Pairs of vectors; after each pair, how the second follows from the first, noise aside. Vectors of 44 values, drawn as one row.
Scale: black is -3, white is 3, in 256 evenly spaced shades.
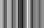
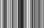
copied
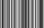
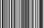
copied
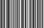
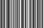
copied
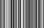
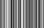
copied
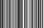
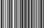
shuffled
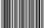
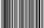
copied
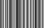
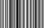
copied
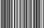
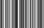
shuffled
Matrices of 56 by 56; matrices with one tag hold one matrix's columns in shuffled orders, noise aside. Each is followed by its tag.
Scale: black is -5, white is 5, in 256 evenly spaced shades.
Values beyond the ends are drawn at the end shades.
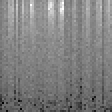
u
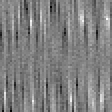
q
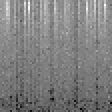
u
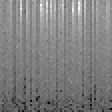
u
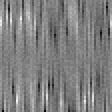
q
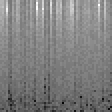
u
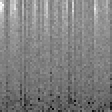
u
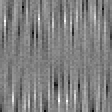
q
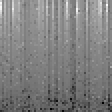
u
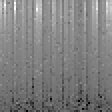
u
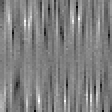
q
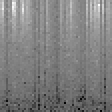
u
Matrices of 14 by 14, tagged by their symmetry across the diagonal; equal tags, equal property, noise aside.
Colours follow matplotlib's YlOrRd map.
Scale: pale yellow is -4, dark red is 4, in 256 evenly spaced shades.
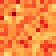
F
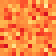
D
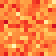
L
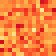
L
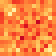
F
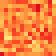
D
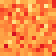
L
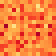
L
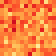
L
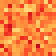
D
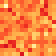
F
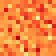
D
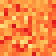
L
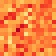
L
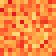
F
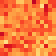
F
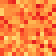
D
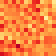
D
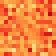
D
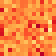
L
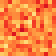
D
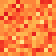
F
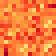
F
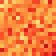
F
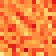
D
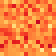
L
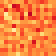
D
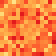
F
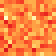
L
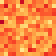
F
